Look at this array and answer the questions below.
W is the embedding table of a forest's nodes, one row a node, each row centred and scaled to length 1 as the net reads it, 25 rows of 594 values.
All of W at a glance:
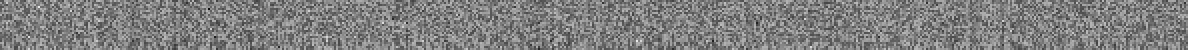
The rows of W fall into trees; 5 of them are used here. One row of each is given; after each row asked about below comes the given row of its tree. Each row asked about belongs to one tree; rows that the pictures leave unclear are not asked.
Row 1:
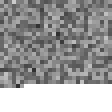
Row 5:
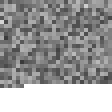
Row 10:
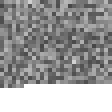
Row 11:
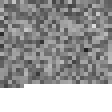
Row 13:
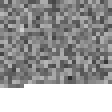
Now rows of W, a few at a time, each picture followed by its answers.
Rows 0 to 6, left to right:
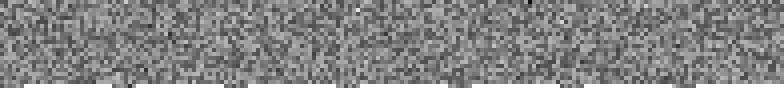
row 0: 10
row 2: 5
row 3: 10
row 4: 13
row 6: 13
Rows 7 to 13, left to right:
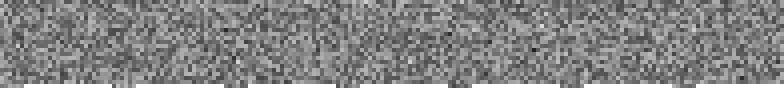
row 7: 1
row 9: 5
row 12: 11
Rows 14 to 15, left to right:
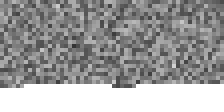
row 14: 1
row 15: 11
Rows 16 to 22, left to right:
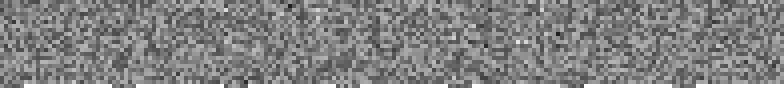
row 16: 13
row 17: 5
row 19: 5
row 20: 5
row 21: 13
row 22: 13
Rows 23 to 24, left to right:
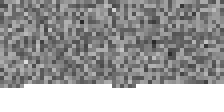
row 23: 10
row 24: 10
